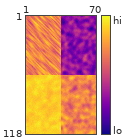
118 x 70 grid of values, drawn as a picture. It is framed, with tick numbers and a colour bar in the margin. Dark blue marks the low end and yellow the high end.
It is made of 2 by 2 panels. Panel 1,1: high, slanting down to the right. Panel 1,2: low, blotchy. Panel 2,1: very high, blotchy, faint in contrast. Panel 2,2: high, blotchy.
